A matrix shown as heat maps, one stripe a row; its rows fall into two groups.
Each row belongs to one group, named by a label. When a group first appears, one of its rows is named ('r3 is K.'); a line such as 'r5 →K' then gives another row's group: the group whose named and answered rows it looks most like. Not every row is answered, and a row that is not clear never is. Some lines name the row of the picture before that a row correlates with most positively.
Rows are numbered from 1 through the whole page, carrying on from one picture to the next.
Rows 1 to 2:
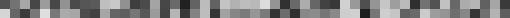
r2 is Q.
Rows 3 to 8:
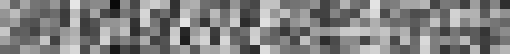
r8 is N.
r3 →N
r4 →N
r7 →Q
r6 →Q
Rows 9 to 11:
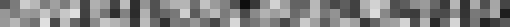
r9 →N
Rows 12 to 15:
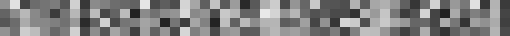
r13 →N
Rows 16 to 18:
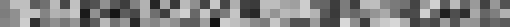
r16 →N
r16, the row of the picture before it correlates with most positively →12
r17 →N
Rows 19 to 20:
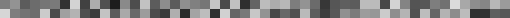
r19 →N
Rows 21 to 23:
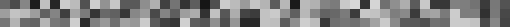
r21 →Q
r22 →N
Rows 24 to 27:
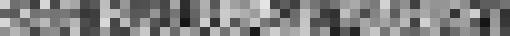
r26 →Q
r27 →N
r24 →Q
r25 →Q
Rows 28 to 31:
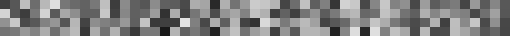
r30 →N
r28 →Q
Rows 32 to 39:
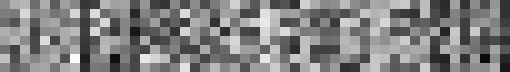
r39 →N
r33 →N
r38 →N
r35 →N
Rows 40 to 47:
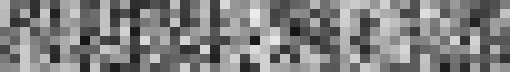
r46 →Q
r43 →Q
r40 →Q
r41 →Q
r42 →Q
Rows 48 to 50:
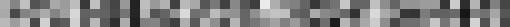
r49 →N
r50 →N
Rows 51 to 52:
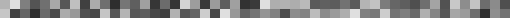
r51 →N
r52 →Q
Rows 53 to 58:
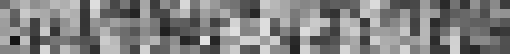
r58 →Q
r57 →Q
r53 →N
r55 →Q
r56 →Q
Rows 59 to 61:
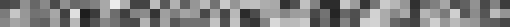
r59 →Q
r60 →N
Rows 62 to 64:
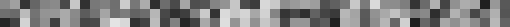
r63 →Q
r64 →Q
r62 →N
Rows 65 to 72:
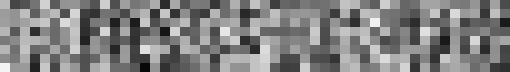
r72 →Q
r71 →Q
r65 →Q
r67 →N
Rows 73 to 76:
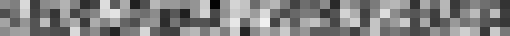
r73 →Q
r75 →Q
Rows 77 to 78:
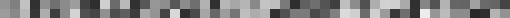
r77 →Q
